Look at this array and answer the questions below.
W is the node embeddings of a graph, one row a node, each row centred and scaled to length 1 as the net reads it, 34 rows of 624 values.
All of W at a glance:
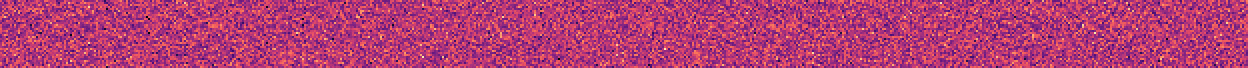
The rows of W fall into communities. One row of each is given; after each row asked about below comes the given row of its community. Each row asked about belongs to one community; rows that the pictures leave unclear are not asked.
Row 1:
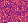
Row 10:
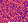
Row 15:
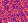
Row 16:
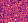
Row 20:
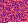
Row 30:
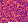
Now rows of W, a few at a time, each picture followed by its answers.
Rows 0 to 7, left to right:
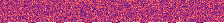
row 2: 10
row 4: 20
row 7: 1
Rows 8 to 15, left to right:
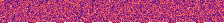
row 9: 16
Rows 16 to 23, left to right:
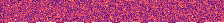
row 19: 15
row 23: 20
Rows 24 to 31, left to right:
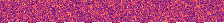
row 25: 10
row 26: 30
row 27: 16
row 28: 15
